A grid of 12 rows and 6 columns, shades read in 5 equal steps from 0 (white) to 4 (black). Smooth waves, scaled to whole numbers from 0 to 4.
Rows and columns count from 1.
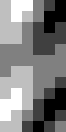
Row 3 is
1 1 2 3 4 3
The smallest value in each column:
0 0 0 2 2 2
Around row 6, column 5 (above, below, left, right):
3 2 2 2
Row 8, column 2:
1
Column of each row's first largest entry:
6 5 5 4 4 1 1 6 6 5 5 4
